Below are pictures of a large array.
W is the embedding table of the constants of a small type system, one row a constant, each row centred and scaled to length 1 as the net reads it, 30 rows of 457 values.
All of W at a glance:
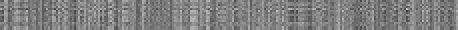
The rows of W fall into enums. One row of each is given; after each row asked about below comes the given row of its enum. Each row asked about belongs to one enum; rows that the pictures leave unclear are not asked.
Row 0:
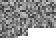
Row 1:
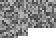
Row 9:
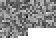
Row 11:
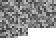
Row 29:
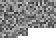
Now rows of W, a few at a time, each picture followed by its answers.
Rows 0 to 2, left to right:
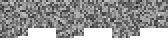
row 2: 9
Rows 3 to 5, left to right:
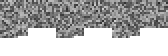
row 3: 1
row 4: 29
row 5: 9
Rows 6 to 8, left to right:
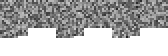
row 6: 1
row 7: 0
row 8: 9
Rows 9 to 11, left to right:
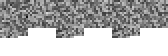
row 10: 11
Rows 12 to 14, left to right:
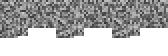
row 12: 0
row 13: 1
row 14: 1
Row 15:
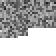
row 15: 9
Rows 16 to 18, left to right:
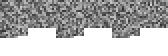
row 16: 11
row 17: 0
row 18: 29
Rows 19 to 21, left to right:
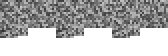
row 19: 11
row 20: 11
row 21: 1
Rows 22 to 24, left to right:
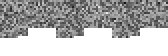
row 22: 29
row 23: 9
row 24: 9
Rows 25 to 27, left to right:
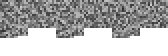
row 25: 11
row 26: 1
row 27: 29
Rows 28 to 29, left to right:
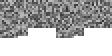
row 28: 1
